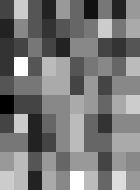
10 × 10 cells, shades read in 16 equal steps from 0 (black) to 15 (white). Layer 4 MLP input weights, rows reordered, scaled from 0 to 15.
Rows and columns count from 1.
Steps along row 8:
same down up up up down same up same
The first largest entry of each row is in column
2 8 6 2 4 10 2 6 2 6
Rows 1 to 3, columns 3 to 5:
5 2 9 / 5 3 5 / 7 4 2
